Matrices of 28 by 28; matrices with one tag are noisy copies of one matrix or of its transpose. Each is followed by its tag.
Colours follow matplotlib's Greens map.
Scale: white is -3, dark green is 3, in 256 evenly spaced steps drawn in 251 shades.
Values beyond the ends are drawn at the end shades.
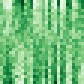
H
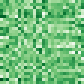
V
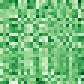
V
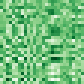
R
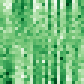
H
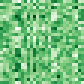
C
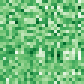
R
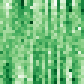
H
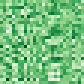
R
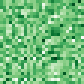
R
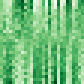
H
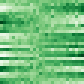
H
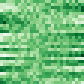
H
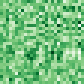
R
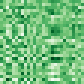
R
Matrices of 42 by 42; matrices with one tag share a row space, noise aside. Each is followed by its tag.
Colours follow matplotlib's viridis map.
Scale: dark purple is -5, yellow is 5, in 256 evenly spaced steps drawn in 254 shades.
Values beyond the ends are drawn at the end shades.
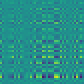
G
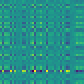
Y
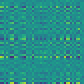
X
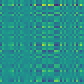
G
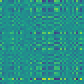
G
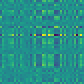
G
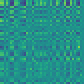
X
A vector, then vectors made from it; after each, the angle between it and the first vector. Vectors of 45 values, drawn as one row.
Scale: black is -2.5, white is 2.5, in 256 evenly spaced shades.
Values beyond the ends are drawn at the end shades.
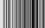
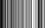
nearly opposite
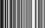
nearly opposite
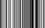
partly aligned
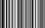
orthogonal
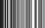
nearly opposite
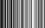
nearly opposite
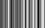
partly opposed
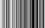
nearly parallel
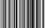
partly aligned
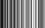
nearly opposite
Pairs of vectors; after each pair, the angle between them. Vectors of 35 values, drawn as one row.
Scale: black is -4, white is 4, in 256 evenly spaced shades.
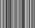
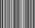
partly opposed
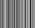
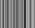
partly aligned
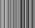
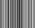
orthogonal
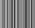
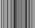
partly aligned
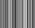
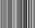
nearly opposite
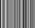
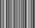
partly aligned
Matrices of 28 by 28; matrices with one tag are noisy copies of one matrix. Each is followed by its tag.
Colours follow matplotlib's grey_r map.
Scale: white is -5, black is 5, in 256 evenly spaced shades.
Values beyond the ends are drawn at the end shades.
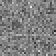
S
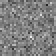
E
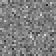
E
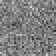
S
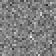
E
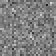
E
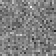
S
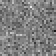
S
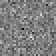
E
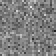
S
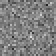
E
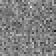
S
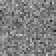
S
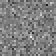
E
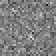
E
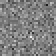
E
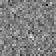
E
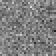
S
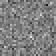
E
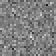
E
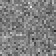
S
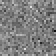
S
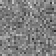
S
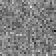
S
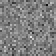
E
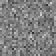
E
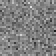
S
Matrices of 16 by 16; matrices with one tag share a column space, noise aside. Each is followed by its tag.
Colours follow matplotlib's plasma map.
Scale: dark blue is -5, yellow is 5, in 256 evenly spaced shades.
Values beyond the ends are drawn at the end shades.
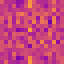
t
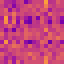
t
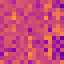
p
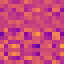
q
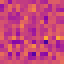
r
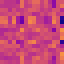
t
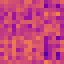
p
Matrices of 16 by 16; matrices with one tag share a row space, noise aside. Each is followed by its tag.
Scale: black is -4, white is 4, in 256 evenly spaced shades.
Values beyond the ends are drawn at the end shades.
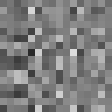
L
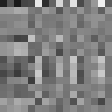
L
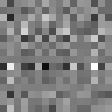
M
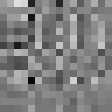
L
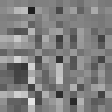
L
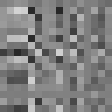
L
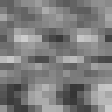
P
